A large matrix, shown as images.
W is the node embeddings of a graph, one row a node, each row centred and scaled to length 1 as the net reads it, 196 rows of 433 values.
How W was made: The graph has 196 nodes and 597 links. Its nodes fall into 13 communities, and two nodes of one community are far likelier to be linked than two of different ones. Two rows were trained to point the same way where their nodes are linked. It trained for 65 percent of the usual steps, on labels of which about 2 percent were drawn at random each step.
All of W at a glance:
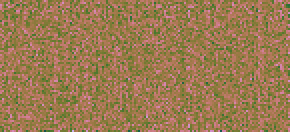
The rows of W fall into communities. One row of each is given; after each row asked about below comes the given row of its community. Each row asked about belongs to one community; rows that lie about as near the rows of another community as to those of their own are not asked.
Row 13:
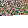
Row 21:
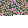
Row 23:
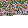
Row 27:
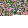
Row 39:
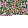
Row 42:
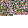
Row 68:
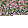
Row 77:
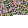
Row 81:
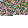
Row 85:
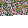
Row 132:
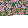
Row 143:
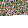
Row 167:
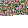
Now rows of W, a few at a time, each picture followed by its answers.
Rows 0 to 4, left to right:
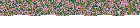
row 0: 21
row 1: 143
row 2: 68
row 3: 143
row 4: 68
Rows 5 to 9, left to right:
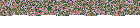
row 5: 68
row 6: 81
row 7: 77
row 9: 77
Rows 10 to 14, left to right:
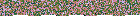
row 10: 27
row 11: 77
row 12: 81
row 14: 68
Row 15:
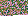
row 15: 143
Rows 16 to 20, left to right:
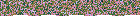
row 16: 143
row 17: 143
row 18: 132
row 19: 167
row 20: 132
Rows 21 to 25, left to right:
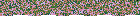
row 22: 143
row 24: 143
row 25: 39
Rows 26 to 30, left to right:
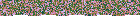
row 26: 143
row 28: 167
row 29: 68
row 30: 77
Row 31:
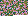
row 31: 23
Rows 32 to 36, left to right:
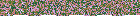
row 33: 27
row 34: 23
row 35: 143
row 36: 143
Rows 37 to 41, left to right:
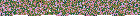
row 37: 27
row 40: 23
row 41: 85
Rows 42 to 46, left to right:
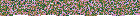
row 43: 167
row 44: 81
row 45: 68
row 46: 143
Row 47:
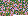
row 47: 23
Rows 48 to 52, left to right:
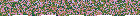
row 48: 132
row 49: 68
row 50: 167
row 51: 167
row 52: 77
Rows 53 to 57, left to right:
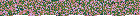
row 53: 77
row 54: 85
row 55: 42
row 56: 68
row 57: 21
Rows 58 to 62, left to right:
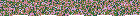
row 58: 27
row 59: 39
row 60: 23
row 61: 42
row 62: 68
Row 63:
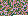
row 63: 13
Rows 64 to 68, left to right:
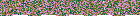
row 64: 27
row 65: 77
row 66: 39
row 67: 143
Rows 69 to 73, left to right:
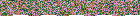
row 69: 42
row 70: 13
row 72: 85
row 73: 85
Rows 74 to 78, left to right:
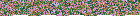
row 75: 27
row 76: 39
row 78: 21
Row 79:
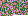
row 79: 68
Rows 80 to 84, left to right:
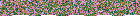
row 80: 39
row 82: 77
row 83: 68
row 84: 27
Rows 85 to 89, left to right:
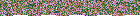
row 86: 85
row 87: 81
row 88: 68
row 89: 85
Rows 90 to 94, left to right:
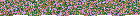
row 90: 77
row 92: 39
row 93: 143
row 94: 81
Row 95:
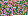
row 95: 85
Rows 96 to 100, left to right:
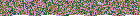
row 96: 27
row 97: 68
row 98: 81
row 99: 39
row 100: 21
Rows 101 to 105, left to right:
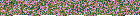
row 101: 132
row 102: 132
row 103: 85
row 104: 39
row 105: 77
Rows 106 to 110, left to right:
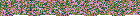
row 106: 85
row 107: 13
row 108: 77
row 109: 39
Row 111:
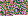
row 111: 21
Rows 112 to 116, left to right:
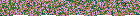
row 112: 42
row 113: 85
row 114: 42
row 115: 143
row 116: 132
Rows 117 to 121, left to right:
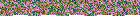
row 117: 39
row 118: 27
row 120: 77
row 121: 27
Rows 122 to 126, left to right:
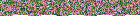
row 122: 27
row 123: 39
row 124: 13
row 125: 81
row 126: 27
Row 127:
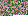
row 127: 39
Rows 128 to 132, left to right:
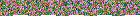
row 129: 13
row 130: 77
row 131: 132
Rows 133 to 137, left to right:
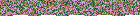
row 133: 81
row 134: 42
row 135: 77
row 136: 39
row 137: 85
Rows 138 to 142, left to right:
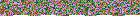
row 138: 39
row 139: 21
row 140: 81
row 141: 13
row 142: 42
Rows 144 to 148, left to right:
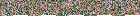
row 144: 85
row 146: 68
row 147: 81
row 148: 42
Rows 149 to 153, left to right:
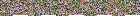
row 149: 42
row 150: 85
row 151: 167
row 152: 21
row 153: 81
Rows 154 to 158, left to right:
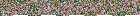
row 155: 42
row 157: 27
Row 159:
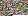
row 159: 42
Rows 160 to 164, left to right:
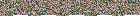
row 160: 21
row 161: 13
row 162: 68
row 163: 23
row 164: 21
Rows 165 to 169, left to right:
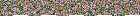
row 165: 81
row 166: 77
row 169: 167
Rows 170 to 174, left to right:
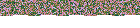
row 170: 27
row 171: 42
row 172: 81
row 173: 39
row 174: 132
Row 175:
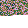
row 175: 42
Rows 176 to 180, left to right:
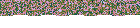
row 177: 81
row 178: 143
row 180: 85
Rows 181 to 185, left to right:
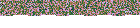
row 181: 81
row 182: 27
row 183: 85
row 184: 143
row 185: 21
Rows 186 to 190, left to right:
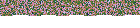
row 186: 27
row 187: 23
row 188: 23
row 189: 13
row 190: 21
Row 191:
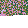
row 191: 85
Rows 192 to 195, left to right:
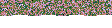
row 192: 85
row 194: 167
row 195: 27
